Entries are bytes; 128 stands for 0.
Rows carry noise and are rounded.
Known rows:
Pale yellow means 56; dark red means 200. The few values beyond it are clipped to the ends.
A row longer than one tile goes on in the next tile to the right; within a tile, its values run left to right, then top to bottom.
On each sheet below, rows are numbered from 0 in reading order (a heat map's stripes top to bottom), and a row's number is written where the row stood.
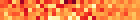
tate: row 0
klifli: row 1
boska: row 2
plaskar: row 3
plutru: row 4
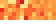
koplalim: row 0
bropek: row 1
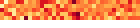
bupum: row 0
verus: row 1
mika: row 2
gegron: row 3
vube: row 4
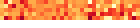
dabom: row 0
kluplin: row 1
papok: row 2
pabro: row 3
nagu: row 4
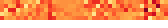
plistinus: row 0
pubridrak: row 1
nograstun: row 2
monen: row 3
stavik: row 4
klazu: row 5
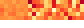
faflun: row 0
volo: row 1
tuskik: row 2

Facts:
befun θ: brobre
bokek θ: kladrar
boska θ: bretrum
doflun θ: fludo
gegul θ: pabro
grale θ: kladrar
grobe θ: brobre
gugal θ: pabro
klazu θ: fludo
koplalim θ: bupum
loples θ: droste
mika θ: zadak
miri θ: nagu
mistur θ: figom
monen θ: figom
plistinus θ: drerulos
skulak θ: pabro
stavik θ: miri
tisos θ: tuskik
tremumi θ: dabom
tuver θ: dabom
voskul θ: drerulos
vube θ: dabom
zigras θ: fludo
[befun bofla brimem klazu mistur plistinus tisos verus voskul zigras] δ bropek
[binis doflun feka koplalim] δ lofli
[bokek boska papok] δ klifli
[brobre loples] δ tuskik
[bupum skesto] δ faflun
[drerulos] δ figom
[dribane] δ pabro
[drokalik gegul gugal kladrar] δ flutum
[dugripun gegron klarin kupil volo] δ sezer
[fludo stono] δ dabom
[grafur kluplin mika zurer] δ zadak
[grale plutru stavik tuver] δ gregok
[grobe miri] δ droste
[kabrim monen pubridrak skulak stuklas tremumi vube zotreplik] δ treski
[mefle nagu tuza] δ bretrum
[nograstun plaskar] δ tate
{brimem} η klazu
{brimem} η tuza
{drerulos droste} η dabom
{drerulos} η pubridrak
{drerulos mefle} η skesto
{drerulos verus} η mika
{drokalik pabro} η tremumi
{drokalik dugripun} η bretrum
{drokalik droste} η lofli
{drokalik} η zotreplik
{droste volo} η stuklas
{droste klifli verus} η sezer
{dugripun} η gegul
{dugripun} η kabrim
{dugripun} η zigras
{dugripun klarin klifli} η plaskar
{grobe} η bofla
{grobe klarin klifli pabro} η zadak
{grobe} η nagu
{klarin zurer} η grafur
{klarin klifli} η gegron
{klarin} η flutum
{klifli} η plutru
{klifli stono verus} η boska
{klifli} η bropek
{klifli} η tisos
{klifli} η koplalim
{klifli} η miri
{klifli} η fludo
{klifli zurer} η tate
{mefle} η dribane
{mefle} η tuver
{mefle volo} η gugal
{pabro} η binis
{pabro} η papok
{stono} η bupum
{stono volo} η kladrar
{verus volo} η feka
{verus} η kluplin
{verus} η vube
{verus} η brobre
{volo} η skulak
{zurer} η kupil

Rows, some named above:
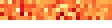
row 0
skesto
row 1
dribane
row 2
dugripun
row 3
zotreplik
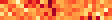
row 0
stuklas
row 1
zurer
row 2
kluplin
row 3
drokalik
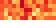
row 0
kupil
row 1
vube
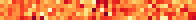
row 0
pubridrak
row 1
drokalik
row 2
figom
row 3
drerulos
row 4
befun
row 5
klifli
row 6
gegul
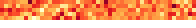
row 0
brobre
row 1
kladrar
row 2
dugripun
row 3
tate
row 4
feka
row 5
miri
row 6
gugal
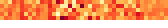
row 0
pubridrak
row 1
pubridrak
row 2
droste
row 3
lofli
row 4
skulak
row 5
flutum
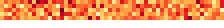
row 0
sezer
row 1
stono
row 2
brimem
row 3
tremumi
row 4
figom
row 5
tuver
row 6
bofla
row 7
volo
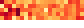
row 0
grobe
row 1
dribane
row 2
pubridrak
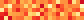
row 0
plaskar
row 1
sezer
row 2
tisos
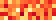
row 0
mefle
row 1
klarin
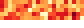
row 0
loples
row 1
bretrum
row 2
zadak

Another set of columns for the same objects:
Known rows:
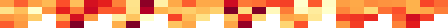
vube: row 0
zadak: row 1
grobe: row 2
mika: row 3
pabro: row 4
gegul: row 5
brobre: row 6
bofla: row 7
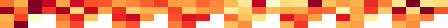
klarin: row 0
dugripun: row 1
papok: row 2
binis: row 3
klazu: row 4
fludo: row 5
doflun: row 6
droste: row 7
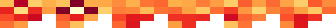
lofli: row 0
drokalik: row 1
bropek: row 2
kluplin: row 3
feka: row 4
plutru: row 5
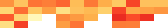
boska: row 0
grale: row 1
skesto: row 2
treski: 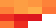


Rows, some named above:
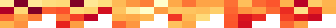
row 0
droste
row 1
dabom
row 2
tuver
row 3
mika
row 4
flutum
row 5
lofli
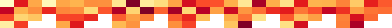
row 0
volo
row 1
bupum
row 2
droste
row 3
dugripun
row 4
zurer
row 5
verus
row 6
plaskar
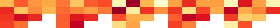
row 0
zotreplik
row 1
flutum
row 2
drerulos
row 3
bretrum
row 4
volo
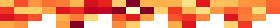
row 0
pubridrak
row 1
klifli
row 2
drokalik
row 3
kupil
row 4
kladrar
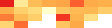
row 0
skulak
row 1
mika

